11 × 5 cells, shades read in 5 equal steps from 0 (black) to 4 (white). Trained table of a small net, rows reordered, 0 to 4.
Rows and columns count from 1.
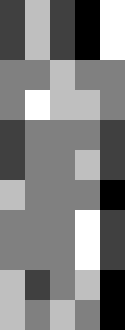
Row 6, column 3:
2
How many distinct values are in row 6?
3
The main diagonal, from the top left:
1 3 3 3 1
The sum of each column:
21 25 23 25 16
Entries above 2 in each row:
2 2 1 3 0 1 1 1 1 2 2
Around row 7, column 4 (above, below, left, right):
3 4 2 0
